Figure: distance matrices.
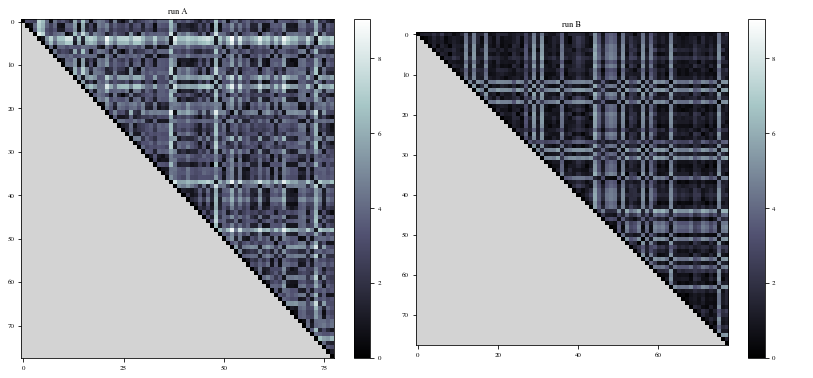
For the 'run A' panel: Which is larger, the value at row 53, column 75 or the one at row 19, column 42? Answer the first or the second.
the second
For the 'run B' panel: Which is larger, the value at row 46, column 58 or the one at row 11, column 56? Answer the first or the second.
the second
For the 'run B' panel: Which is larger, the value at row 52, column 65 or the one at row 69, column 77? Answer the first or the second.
the second
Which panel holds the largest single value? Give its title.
run A
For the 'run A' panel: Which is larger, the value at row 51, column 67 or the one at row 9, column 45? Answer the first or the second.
the first
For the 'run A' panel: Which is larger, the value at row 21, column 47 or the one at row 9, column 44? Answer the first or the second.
the first
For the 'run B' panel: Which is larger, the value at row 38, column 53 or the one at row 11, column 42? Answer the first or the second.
the first
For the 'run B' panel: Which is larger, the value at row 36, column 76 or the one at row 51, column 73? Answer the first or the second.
the first
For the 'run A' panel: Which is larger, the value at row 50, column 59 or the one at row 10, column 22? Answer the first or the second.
the first
